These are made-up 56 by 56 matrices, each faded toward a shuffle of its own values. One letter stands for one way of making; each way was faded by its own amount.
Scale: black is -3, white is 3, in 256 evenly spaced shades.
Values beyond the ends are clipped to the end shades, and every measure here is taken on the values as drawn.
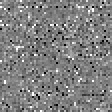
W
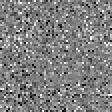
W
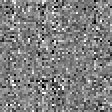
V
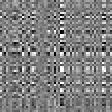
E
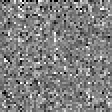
V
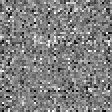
V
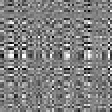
E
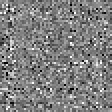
V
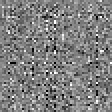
V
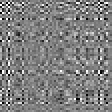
E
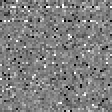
W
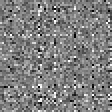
V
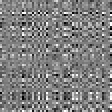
E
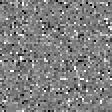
W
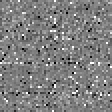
W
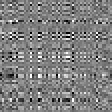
E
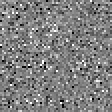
W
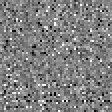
W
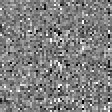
V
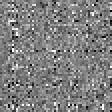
V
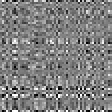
E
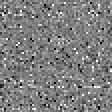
W
